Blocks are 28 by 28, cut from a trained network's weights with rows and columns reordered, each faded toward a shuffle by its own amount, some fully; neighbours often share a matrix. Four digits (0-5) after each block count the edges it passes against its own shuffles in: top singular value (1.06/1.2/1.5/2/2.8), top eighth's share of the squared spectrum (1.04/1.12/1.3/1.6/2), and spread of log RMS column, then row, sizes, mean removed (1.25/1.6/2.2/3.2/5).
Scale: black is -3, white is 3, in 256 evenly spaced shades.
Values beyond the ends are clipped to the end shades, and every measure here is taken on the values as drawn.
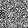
2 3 0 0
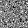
2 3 0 1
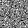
1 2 0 0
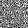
2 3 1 1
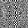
4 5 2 1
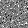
0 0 0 0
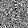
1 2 0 0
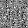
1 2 0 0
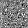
1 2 0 0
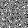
1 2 0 0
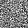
0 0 0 0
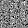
1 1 0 0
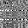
3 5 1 2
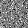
0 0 0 0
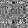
3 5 0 2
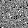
1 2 0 0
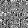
2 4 0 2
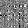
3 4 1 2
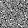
0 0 0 0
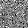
2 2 0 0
